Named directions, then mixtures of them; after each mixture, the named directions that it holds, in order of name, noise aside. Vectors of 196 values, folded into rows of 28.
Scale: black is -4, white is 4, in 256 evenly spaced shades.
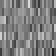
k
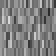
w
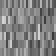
k, w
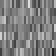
k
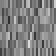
k, w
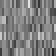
k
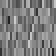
k, w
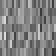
k, w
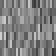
k, w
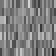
k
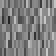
w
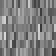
k, w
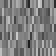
k, w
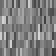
k, w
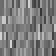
k, w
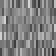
k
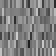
k, w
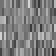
k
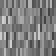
k, w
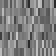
k, w
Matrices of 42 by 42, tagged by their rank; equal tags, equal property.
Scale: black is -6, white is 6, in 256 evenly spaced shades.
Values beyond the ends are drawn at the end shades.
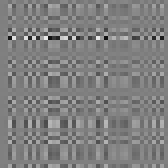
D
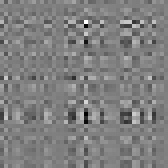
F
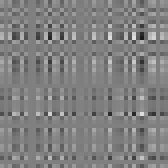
D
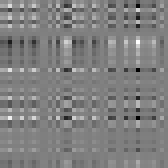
D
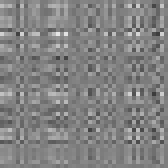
F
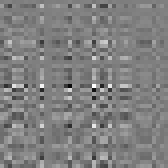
F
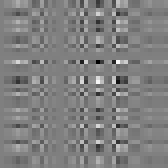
D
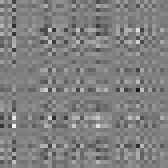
F
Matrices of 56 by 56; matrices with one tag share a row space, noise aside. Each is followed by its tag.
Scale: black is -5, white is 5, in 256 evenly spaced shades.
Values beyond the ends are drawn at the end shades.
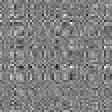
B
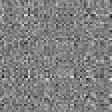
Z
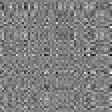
Z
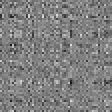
B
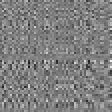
Z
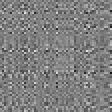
Z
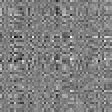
B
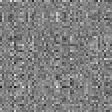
B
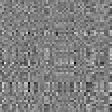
Z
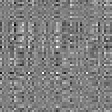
B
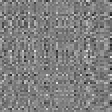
Z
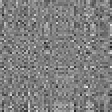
Z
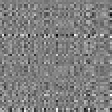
Z
